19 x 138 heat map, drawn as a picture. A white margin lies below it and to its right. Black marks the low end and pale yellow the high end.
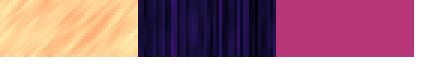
The table splits into one row of 3 panels. Panel 1,1: very high, slanting up to the right, faint in contrast. Panel 1,2: very low, streaked downward, faint in contrast. Panel 1,3: middling, flat.
